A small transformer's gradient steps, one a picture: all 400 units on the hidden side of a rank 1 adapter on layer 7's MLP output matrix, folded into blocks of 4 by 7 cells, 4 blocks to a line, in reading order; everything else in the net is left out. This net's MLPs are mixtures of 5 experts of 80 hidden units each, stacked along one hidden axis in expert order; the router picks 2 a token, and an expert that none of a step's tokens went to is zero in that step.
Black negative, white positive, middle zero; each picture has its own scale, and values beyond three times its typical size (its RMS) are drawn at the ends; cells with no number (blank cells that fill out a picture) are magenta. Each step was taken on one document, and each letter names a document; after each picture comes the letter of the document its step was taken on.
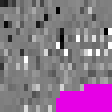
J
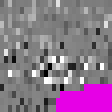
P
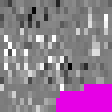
P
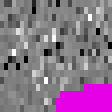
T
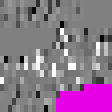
J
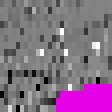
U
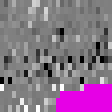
T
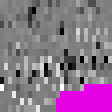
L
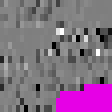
J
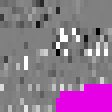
J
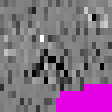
L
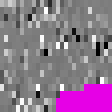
T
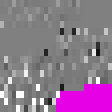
U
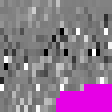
L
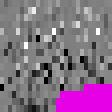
P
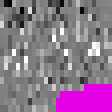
L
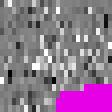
L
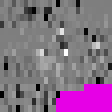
U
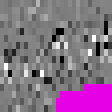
T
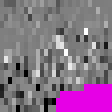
U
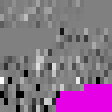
U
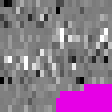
J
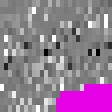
P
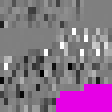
U
